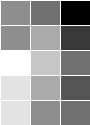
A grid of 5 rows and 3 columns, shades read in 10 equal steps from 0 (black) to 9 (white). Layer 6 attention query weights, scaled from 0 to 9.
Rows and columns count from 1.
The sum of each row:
9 13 20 17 17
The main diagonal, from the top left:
5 6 4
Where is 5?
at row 1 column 1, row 2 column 1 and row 5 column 2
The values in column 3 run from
0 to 4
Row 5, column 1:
8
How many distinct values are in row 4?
3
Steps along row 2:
up down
